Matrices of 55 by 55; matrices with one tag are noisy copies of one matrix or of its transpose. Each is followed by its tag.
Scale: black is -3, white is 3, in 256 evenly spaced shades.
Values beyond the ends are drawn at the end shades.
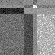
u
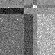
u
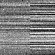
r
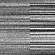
r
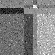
u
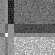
u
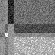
u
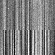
r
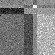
u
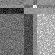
u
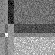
u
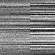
r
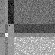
u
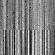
r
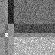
u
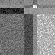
u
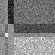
u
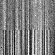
r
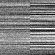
r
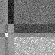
u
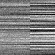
r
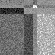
u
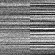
r
